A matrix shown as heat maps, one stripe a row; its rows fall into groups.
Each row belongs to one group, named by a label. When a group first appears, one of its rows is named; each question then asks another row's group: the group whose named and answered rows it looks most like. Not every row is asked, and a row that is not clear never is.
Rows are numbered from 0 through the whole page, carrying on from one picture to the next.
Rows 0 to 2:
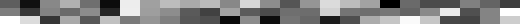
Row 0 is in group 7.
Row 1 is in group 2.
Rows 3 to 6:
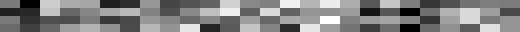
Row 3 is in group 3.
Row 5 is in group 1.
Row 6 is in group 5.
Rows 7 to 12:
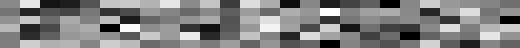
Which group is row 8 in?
1
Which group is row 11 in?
5
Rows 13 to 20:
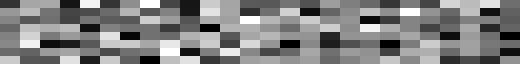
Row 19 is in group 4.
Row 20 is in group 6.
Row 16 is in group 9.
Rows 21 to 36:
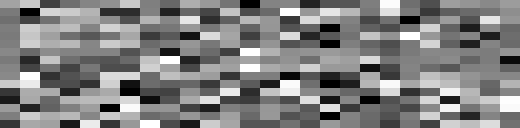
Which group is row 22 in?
3
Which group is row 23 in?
5
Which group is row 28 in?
4
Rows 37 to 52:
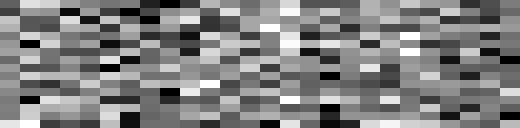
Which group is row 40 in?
2
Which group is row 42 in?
3
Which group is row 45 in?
7
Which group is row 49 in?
3
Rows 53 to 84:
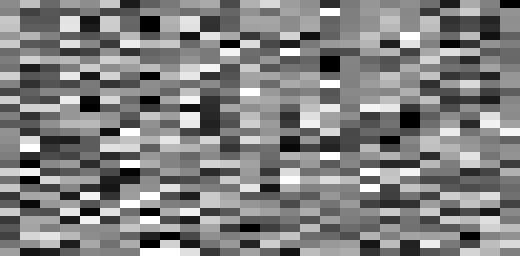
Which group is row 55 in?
6
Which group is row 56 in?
6
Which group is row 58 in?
7
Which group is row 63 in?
1
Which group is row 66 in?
9
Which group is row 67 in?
5
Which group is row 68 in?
5
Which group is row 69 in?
2
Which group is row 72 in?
1
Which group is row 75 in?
3
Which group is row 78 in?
7
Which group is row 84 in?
5
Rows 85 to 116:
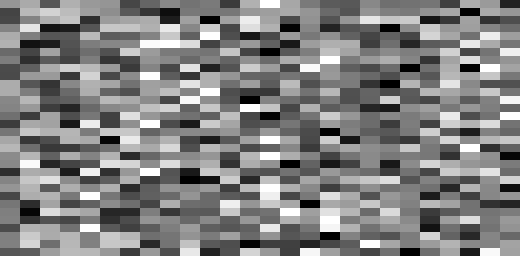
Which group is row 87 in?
9
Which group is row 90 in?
5
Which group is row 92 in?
1
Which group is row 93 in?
5
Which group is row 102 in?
2
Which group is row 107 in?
9
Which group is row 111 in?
3
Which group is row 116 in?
5
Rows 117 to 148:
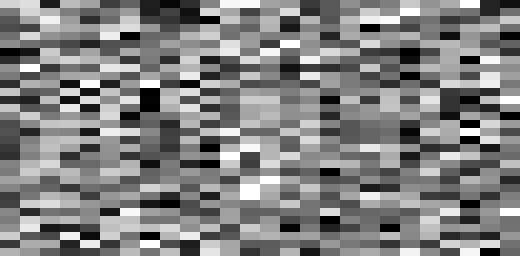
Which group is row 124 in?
5
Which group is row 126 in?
5
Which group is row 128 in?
6
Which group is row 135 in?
9
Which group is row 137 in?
9
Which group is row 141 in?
9
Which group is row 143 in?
2
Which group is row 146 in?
6
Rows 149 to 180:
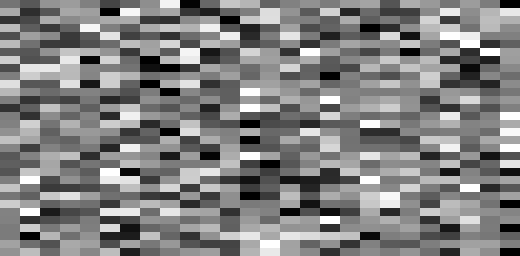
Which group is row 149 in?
4
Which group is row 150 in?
2
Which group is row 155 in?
5
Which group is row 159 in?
6
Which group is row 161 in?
1
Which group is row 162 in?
9
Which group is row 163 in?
2
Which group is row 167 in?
2
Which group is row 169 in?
2
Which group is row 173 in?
3
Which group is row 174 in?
4
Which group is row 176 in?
1
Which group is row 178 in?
3
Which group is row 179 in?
2
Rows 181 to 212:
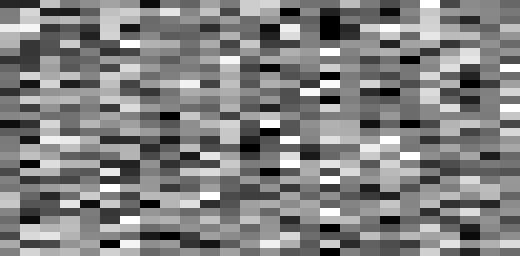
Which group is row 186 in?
7
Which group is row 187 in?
1
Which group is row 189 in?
2
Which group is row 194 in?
2
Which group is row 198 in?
3
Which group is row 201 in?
3
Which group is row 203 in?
1
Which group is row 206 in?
6
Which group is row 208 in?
7
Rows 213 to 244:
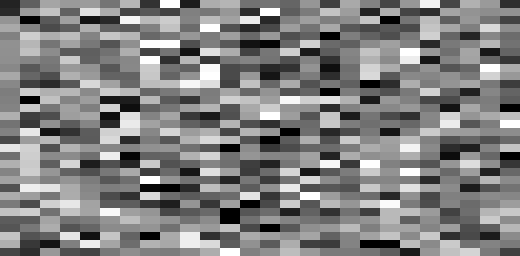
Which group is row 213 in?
4
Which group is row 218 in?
4
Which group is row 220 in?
9
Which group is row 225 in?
3
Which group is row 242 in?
6
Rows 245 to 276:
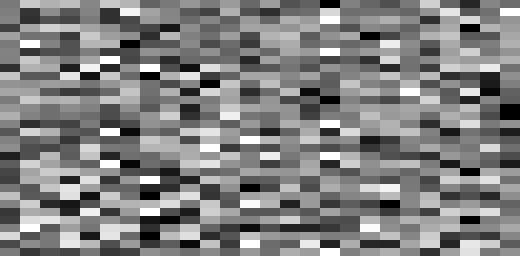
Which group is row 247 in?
1
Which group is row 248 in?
5
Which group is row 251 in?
1
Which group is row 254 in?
6
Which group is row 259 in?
4
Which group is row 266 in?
5
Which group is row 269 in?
6
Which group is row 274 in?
6
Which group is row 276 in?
1
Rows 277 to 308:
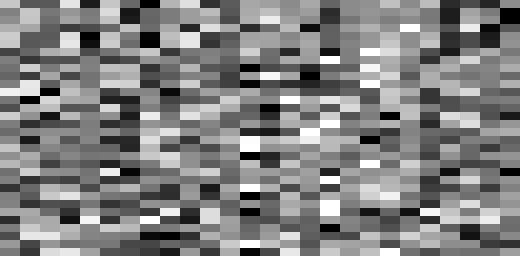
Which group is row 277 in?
6
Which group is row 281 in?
6
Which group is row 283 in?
9
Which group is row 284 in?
1
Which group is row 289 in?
3
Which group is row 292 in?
1
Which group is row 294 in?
3
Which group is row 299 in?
1
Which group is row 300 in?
9
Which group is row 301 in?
3
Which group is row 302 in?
1
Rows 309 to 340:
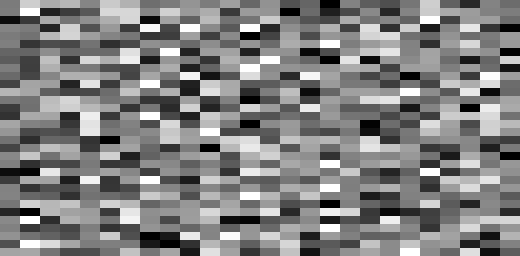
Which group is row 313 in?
3
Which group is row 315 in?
4
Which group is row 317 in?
4
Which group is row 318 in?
5
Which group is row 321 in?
3
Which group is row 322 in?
5
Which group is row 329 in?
1
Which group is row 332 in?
1
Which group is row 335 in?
7
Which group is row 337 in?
1
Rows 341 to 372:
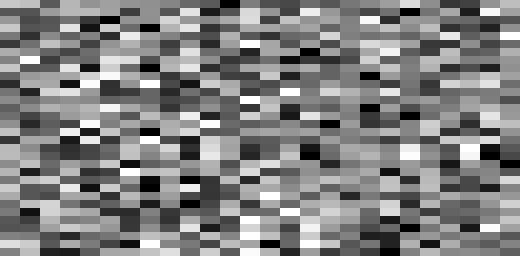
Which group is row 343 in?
7
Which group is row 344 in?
6
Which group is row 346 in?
9
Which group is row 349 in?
6
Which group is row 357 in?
6
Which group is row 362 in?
7
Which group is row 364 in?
6
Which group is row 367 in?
3
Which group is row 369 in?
5
